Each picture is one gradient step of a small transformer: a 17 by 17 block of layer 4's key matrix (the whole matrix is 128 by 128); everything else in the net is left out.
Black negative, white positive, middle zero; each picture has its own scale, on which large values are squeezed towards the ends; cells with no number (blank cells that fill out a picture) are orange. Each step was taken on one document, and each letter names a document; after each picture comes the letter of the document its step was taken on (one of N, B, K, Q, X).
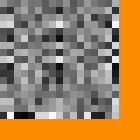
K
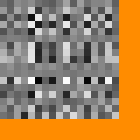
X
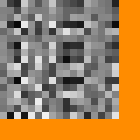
X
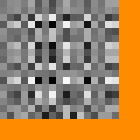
X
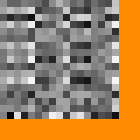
X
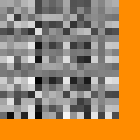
X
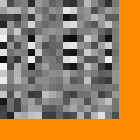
K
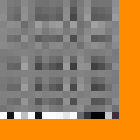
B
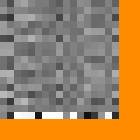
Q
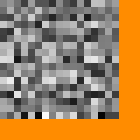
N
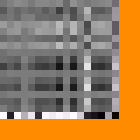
B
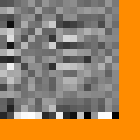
K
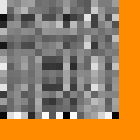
Q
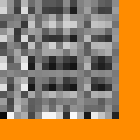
Q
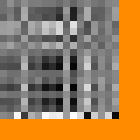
B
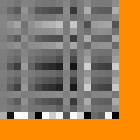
B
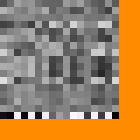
N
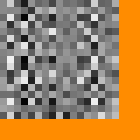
N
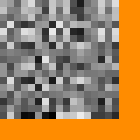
N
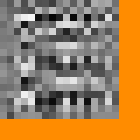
N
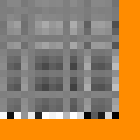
B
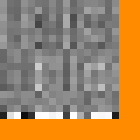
Q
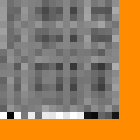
B
